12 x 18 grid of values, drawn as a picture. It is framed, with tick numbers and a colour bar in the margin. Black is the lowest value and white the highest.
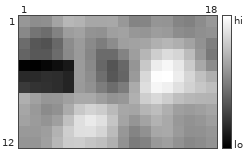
In the middle left lies a patch that is lower than the rest. Values change most from cell to cell in the middle left. The middle left is the ninth with the lowest average. The ninth with the highest average is the middle right. The bottom right is the calmest part.
